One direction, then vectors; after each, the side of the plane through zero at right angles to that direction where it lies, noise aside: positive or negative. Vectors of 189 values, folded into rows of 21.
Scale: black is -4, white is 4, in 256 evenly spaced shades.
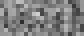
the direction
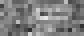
positive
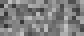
positive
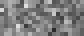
positive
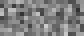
positive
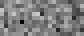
positive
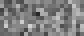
negative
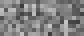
positive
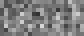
negative
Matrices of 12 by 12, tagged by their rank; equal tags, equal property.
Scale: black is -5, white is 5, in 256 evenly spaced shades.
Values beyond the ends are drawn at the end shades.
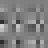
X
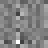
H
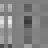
X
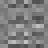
H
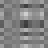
X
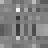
H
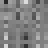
H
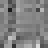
H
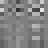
H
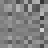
H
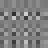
X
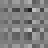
X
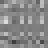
H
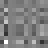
X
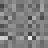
H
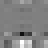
X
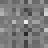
H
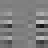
X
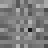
H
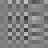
X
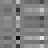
X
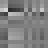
X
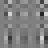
X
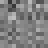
H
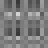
X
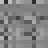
H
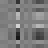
X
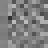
H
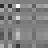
X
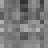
H
